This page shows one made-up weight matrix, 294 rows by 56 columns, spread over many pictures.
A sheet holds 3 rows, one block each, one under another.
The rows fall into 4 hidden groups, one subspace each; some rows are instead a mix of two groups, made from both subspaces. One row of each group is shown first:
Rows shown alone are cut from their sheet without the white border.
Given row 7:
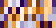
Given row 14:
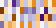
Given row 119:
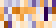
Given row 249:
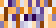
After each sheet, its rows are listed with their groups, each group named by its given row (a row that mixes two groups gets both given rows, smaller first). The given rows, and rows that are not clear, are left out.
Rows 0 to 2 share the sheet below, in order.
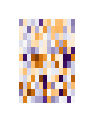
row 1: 119
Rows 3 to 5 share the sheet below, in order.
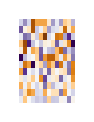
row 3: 14
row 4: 14
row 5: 7
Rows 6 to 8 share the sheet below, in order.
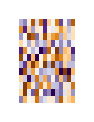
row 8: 249
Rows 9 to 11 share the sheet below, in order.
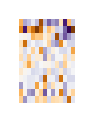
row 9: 7 and 119
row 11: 7
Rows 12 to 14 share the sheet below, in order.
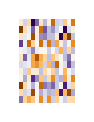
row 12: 14
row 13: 119
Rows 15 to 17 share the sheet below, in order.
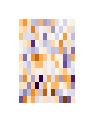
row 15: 249
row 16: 119
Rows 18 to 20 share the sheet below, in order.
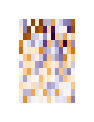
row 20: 14
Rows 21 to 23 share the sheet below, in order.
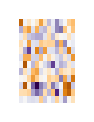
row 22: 249
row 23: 119
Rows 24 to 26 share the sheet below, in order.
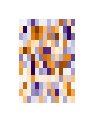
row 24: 119
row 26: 119
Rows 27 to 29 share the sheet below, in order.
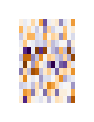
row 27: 7
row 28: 249
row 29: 14
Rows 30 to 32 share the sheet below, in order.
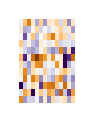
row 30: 249
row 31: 119
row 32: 14
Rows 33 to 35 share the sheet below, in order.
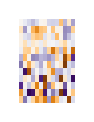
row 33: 119
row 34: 119
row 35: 7
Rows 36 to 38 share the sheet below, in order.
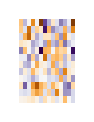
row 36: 7
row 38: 119
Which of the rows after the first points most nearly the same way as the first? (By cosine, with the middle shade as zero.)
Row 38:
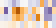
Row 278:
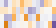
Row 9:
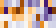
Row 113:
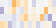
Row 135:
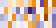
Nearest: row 9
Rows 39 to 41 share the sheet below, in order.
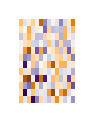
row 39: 7
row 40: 249
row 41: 249
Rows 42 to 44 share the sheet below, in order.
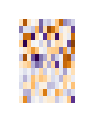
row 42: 14
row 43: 119
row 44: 14
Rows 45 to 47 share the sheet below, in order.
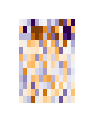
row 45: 119
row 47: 249
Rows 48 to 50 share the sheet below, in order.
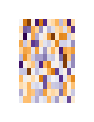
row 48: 249
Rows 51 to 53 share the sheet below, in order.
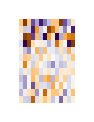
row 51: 14
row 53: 249
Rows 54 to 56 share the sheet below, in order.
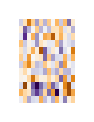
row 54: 249
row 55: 7
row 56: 119
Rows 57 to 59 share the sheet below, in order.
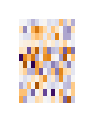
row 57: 119
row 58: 14 and 249
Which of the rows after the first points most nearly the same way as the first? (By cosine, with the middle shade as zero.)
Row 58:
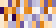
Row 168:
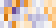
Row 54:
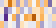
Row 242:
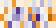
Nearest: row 168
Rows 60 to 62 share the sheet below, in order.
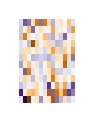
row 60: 249
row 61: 119
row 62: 119
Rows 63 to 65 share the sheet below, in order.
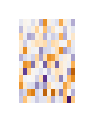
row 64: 14
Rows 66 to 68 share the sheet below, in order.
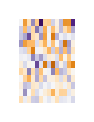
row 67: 119 and 249
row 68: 249
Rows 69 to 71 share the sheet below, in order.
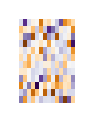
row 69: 14
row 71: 7
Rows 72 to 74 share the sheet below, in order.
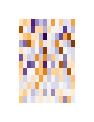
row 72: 14
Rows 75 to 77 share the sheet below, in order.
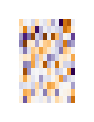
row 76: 14
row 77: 14
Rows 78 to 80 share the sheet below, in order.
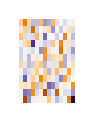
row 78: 249
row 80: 14
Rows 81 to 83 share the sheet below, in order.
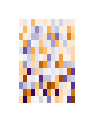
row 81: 119
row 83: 14
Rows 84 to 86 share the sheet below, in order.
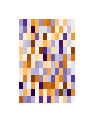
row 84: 249
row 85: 7
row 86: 14
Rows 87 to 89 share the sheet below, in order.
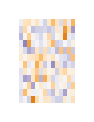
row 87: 119
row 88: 119 and 249
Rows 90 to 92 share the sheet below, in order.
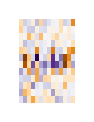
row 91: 119 and 249
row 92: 119 and 249
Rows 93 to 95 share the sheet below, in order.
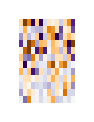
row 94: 249
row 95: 119
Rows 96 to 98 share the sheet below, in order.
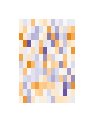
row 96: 119
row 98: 119
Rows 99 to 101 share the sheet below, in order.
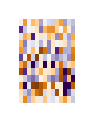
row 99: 14
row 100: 7
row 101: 119
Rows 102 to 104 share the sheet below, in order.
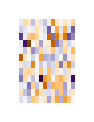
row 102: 119
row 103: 14
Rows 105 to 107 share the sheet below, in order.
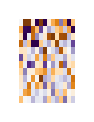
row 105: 249
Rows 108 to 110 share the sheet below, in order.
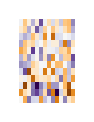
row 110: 119
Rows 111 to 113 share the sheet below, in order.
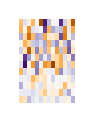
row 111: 7
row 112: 249
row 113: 14
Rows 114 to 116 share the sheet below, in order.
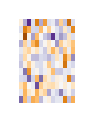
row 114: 249
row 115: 119
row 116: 7 and 249
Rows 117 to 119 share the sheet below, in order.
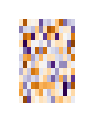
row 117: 14
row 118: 249
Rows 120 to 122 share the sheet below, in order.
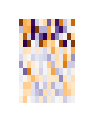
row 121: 119
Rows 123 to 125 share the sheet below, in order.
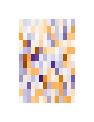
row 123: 119
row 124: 119 and 249
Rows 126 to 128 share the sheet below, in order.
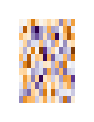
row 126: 119
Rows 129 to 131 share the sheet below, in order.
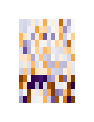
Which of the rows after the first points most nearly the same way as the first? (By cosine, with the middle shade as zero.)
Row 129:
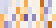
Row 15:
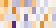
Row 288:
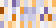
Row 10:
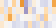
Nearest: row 15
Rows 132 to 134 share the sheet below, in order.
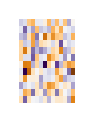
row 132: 249
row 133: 14
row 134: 14
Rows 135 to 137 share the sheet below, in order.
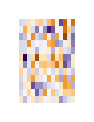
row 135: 14 and 119
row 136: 119 and 249
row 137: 119 and 249
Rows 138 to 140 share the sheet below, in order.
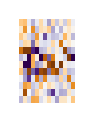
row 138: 249
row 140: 249
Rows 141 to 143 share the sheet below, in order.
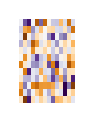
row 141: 249
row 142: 119
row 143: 119
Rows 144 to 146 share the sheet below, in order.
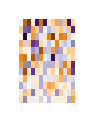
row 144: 249
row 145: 14 and 249
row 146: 14
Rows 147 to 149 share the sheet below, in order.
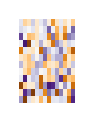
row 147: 119
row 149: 14
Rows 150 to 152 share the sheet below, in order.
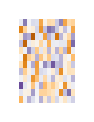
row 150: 14
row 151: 249
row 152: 14
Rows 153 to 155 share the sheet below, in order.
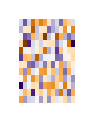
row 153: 14
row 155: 14
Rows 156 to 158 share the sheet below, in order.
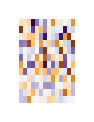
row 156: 14
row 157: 7
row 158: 14 and 119
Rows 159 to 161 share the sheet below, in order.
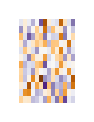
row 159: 7
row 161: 7
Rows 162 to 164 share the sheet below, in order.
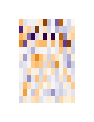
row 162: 7
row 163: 119
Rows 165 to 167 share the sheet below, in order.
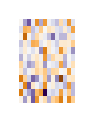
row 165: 249
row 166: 7
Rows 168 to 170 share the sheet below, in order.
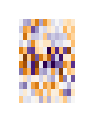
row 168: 119 and 249
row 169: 249
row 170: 14 and 119
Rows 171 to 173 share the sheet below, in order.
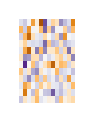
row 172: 249
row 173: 249
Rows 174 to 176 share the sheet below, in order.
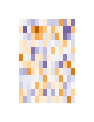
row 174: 119
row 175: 14
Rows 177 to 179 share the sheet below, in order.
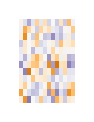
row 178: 119
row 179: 119
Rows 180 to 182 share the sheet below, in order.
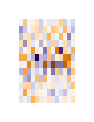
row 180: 14 and 119
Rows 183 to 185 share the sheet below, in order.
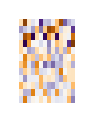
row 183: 14
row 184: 249
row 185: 14
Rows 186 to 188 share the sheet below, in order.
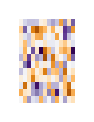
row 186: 119
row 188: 119
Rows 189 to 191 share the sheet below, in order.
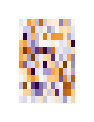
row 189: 14 and 249
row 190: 249
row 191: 119
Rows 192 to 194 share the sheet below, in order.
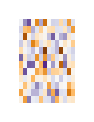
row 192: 249
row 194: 119
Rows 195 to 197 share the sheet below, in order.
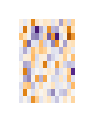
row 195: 119
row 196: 14
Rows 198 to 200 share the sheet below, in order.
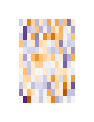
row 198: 249
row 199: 119
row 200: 119
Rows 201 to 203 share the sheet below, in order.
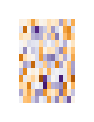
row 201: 119
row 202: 14
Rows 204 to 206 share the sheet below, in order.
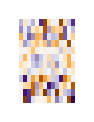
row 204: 7
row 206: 14
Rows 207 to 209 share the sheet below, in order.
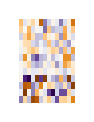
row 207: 7
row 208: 119
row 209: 249
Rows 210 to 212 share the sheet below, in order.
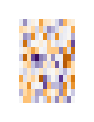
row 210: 14
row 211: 119
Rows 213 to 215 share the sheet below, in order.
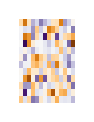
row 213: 14
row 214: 119
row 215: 249
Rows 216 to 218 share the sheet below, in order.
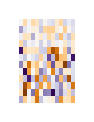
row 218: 249
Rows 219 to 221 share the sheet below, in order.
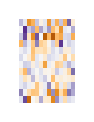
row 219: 249
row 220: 14
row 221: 119
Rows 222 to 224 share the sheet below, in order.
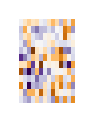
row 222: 119
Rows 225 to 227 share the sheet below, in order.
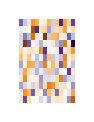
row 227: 14
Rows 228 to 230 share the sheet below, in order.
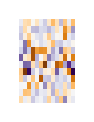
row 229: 14
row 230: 7
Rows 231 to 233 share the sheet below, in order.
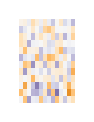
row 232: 14
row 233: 119
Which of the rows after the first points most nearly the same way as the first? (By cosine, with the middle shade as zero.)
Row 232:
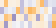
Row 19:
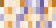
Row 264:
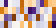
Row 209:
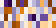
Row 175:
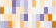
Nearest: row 175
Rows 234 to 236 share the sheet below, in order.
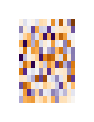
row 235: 14
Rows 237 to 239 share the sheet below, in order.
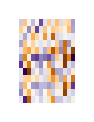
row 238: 119
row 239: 119
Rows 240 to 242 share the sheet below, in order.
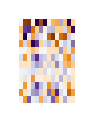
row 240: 249
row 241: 119
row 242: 119
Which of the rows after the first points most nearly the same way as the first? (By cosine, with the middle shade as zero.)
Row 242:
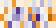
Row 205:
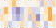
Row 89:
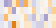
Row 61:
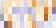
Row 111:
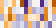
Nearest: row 205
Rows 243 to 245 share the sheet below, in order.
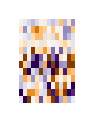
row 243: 119
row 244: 119
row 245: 119
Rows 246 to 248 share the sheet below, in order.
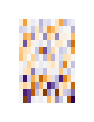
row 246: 14
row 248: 14
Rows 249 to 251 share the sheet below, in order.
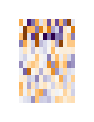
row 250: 119
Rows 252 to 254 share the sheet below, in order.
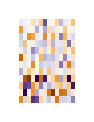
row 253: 14
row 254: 249
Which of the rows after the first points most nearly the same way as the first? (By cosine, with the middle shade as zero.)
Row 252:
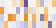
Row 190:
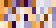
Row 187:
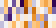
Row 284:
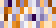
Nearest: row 190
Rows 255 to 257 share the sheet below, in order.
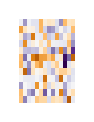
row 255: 14
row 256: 119
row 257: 7
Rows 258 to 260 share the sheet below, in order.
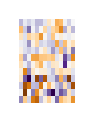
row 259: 119
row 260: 249
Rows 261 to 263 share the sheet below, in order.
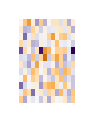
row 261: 249
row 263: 14
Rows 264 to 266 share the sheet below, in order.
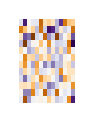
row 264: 14
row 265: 249
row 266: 14
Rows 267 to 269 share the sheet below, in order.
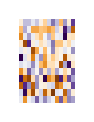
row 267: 119
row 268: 14
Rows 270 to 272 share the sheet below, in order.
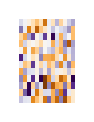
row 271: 14
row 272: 7
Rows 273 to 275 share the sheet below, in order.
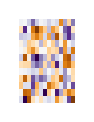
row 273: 119
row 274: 119
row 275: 14
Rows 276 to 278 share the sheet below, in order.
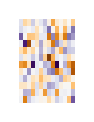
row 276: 119
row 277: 14 and 119
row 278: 14
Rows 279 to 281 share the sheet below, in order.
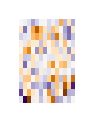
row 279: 119
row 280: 249
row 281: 119
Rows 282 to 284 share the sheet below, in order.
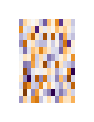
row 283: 14
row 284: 249
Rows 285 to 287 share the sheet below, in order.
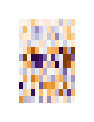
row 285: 119
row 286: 119
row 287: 14
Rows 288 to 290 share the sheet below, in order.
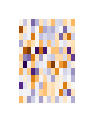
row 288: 14
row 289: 249
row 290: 14
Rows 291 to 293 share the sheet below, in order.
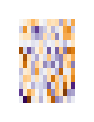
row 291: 119
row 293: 119
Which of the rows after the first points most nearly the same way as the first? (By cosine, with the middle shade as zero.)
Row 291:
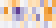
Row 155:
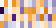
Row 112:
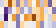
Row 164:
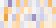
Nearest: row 112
